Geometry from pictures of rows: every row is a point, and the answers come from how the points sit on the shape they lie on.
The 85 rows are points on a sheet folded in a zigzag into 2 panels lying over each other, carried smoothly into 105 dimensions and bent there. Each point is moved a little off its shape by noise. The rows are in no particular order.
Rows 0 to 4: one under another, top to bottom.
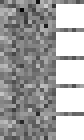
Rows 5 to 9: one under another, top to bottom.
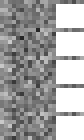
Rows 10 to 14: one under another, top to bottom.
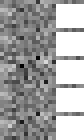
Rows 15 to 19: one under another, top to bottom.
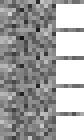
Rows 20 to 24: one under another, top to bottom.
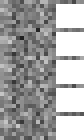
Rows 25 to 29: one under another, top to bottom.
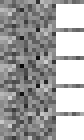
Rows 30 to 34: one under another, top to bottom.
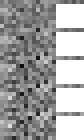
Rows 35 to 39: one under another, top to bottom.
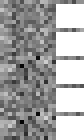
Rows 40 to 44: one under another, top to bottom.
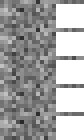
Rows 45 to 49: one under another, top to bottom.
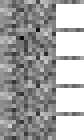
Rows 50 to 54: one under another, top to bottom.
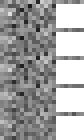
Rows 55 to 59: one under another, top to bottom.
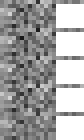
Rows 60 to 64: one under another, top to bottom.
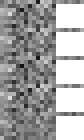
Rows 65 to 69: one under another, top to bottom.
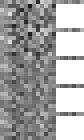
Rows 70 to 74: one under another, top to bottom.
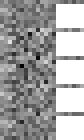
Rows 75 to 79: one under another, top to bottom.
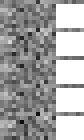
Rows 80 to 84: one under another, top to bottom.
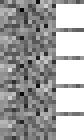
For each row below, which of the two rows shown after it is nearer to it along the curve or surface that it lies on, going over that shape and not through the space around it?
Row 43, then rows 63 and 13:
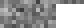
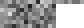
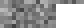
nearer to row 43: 13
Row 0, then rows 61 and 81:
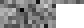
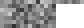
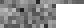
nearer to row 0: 81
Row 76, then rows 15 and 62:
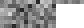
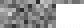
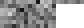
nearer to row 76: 62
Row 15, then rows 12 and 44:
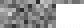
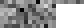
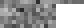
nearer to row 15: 12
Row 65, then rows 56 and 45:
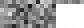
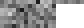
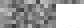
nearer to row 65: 56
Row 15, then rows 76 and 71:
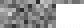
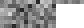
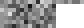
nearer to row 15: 71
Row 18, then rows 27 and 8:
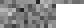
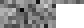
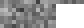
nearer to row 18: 27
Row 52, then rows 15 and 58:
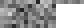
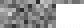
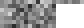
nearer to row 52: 58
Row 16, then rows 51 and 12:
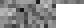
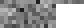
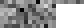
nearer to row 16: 12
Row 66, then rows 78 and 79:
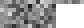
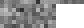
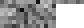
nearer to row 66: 79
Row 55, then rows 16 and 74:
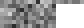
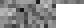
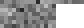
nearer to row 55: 16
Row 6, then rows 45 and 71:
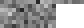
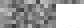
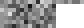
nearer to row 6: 71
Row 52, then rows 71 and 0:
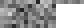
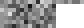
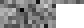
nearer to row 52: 71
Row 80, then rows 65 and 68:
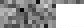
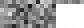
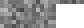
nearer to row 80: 65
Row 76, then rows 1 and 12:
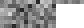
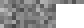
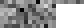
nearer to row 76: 12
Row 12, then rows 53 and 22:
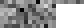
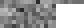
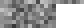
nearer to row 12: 53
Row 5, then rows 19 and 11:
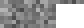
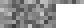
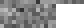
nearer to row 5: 19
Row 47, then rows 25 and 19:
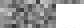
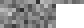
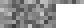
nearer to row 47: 19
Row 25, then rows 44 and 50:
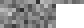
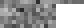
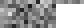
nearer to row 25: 50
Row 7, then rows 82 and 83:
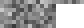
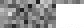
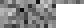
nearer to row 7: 82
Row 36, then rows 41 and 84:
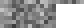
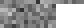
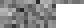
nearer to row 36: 84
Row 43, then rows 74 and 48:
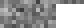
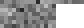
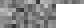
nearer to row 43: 48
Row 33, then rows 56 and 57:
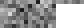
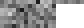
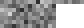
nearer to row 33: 57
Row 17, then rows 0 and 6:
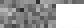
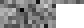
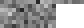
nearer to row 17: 6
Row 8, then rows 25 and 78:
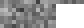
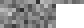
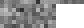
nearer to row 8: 78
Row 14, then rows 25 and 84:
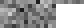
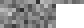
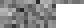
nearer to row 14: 25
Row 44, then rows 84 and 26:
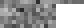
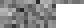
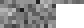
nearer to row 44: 84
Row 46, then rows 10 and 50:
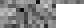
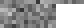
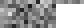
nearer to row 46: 50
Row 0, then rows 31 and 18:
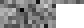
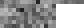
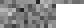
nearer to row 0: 18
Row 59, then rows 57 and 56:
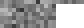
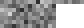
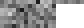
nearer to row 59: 56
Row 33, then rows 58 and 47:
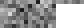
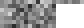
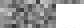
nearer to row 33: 58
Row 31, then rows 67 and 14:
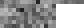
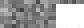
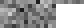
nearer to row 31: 67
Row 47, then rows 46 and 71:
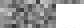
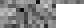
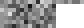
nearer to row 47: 71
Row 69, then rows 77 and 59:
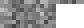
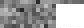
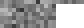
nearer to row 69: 59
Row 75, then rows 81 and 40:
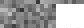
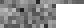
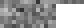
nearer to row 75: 81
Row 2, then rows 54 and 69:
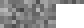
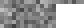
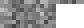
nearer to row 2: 69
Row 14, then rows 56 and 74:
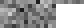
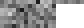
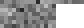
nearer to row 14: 74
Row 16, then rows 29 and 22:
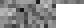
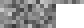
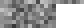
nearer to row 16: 22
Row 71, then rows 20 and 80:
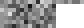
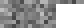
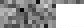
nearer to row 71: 80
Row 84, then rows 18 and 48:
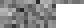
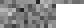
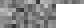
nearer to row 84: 48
